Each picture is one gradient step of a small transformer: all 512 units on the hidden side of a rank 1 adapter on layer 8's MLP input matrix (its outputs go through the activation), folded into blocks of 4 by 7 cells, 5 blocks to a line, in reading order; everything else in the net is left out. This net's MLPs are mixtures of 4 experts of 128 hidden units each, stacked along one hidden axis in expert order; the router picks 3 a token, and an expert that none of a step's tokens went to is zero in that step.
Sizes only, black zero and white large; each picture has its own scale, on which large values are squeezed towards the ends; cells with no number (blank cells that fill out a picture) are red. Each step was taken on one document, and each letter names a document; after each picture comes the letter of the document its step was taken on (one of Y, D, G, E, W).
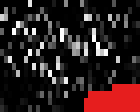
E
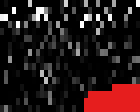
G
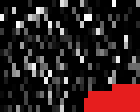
E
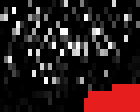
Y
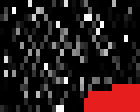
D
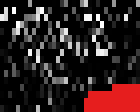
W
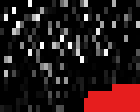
Y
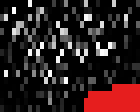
E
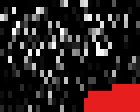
E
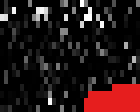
G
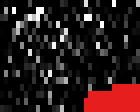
W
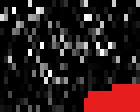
W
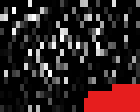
E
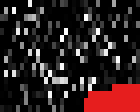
D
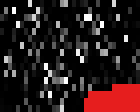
D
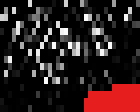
Y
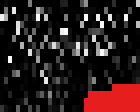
W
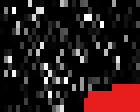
D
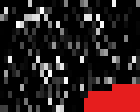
W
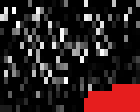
W
